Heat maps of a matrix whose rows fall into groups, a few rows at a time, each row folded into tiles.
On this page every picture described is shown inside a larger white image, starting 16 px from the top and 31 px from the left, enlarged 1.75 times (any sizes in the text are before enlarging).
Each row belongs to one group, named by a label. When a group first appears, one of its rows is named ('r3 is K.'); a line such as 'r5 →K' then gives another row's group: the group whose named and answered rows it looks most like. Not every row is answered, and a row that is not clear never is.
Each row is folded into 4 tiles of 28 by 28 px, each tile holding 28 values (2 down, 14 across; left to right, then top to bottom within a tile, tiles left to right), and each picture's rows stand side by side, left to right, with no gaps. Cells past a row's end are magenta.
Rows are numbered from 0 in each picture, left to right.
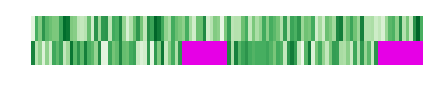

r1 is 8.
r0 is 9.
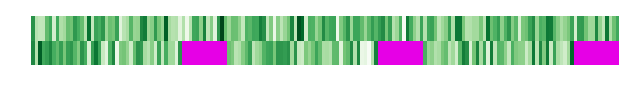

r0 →8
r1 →9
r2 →9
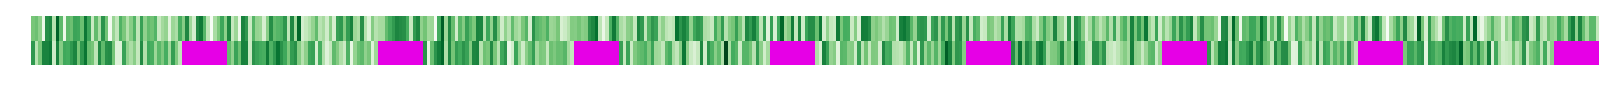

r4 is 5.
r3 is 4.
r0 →8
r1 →8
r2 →8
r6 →8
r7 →8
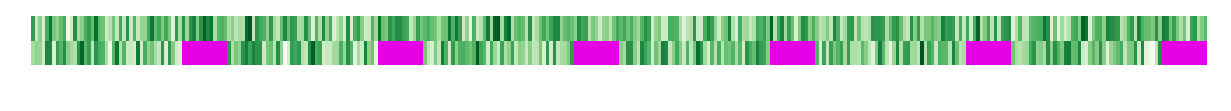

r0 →4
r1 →4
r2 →9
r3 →5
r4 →4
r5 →9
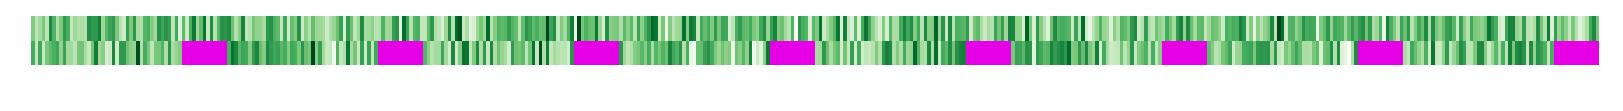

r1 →8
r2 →9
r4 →5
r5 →8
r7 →5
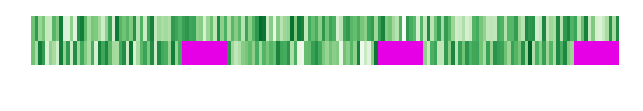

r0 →5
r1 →9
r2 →5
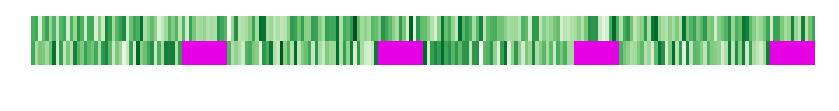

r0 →5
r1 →9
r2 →8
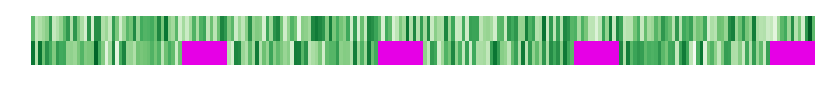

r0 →4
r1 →5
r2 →5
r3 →8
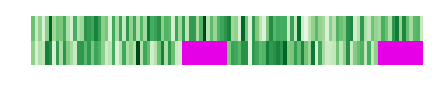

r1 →8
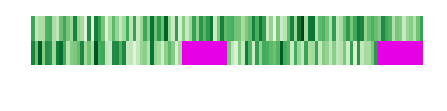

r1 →9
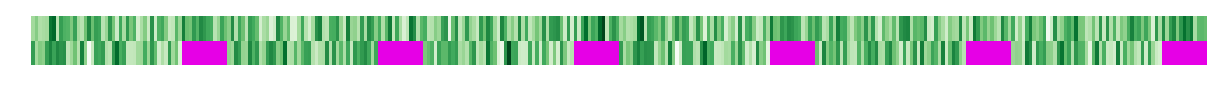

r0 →4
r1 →5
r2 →4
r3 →4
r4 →5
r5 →4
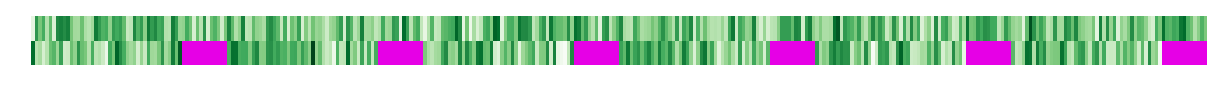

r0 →9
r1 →8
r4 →4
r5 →4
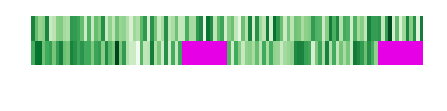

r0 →8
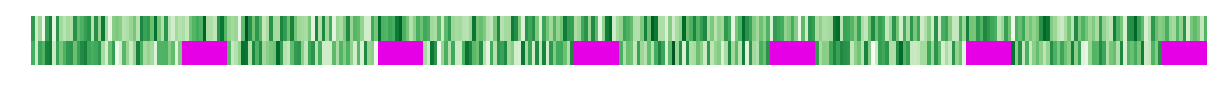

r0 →8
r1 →4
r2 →5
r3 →9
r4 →4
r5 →9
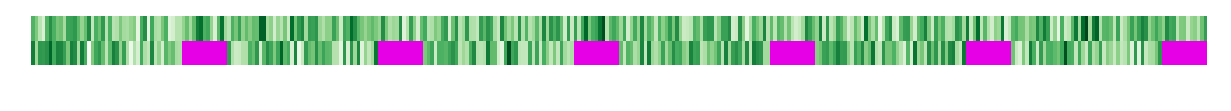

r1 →9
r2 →4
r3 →5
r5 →9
